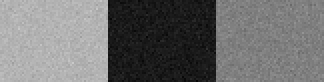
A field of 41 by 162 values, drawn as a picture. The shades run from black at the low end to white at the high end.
It is made of 1 by 3 panels. Panel 1,1: high, fine-grained, faint in contrast. Panel 1,2: very low, fine-grained, faint in contrast. Panel 1,3: middling, fine-grained, faint in contrast.
